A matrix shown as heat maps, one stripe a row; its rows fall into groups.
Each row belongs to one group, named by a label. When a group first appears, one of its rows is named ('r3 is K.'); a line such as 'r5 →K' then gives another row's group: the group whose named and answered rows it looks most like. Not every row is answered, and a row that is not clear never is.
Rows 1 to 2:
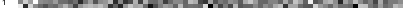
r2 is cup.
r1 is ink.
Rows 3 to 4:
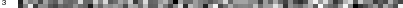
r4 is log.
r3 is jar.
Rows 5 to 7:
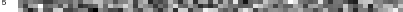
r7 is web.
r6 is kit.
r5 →cup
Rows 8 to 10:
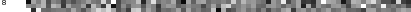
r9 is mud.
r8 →jar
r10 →cup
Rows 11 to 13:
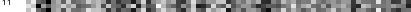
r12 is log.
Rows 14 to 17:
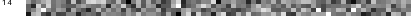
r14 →cup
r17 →log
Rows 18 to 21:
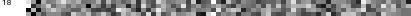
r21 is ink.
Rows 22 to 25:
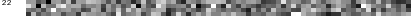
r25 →cup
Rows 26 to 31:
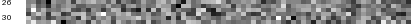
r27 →log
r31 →mud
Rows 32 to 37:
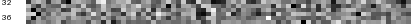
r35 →log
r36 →ink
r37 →mud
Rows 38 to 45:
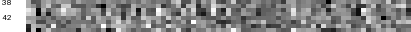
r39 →web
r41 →log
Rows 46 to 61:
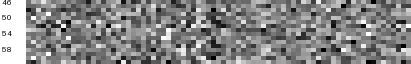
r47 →jar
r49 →kit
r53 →mud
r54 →mud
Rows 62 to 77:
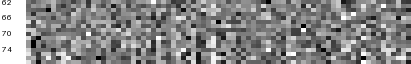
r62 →jar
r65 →ink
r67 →cup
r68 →mud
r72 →ink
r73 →ink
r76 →web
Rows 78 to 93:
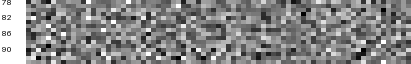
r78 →jar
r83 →jar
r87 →kit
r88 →mud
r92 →log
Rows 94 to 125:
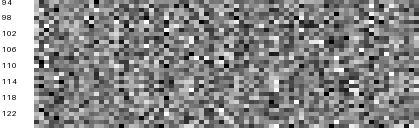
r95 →mud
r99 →mud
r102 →cup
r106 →ink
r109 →ink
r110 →cup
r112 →mud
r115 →kit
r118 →cup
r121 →ink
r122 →log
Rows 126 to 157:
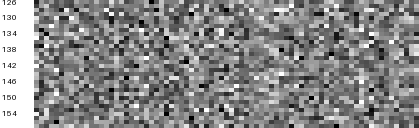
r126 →jar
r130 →web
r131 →web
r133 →ink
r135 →cup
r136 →mud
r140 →mud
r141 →log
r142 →cup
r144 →web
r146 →ink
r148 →web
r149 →kit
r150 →mud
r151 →ink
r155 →jar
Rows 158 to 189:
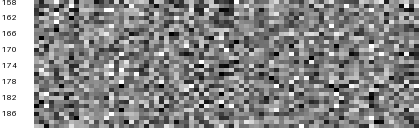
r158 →kit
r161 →kit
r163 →kit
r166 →cup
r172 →mud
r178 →jar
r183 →ink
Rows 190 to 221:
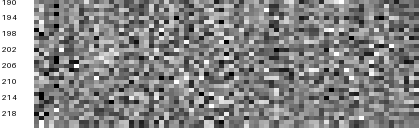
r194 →mud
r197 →jar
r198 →ink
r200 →cup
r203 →cup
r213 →kit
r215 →web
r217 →kit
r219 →ink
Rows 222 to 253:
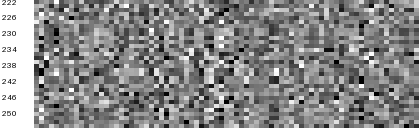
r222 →kit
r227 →log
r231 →ink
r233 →ink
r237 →log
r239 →kit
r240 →kit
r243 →ink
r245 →mud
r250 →cup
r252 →log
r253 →mud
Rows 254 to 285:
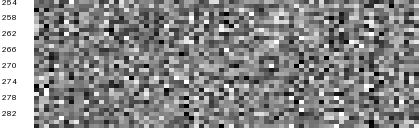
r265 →ink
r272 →mud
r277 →cup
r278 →log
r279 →mud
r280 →log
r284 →web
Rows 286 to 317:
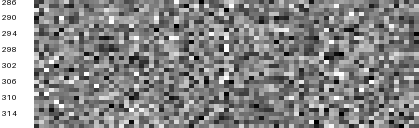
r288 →cup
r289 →ink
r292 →mud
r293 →web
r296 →jar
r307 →jar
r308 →ink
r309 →cup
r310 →cup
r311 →kit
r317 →jar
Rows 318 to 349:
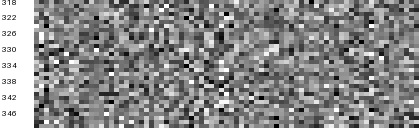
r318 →mud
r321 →cup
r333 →web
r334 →log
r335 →web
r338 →kit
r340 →log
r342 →cup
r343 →web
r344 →ink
